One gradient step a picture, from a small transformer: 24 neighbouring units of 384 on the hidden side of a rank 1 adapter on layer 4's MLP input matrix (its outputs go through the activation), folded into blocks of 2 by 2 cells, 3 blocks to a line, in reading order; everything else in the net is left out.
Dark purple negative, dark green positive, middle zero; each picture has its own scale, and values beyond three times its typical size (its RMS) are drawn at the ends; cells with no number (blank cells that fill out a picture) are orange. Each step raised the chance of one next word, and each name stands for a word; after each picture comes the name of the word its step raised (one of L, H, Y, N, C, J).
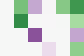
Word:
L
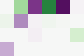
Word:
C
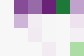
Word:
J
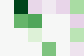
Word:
C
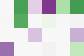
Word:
L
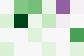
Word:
C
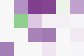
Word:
L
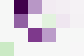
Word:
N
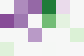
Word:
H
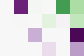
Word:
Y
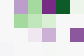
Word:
Y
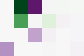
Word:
L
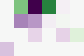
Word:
C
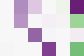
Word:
H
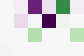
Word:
J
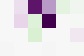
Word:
J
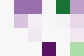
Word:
J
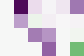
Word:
N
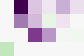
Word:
N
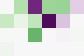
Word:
J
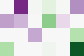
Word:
N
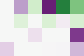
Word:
Y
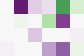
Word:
Y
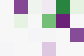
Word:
Y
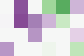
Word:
H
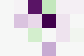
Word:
J
